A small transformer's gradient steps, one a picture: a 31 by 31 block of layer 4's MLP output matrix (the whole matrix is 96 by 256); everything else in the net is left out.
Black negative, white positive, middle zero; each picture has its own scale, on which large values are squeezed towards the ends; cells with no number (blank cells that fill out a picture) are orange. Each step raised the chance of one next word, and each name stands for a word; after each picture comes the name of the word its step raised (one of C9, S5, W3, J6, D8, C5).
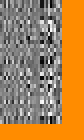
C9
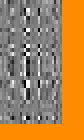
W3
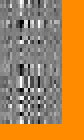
C9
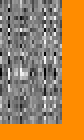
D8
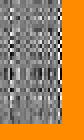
D8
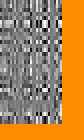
C9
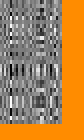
D8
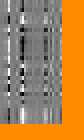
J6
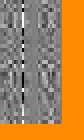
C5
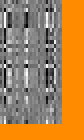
C5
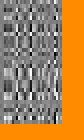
W3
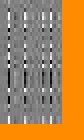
C5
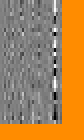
W3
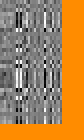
C5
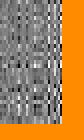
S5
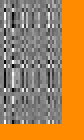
C5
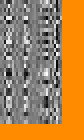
D8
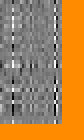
S5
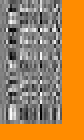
J6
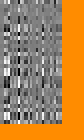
W3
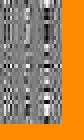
S5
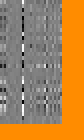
S5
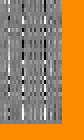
J6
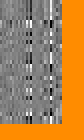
C9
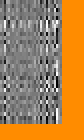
C9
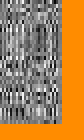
J6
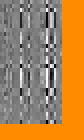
C5
